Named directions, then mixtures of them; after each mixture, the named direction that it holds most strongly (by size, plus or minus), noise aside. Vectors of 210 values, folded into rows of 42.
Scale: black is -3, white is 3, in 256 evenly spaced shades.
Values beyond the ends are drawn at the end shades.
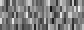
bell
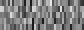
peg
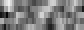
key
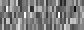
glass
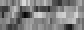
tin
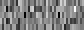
glass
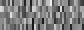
peg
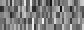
peg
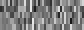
peg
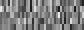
peg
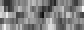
key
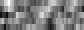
key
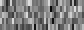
bell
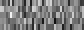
peg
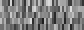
peg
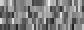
bell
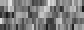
key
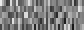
bell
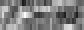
tin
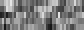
key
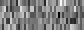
glass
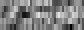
tin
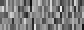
peg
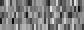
bell
